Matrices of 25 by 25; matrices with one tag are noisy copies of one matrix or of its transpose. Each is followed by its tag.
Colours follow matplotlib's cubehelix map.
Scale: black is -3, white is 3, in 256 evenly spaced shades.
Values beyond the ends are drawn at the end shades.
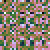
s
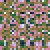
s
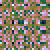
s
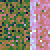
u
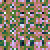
s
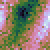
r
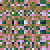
s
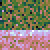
u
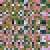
s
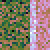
u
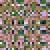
s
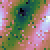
r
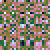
s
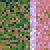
u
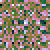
s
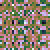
s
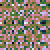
s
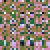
s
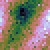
r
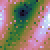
r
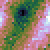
r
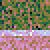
u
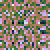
s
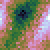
r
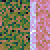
u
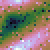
r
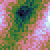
r
